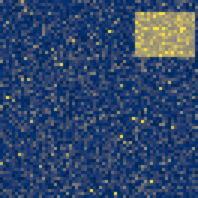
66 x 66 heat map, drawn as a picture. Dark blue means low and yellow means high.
Most values sit low, with a long tail of high ones. In the top right lies a patch that is higher than the rest. On average the colour sits 20% of the way up the scale. Neither half mirrors the other. The top right is the ninth with the highest average. There are no regular stripes.
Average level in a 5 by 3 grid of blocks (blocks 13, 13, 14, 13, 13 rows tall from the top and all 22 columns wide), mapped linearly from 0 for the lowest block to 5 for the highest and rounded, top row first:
0 0 5 | 0 0 3 | 0 0 0 | 0 0 0 | 0 0 0
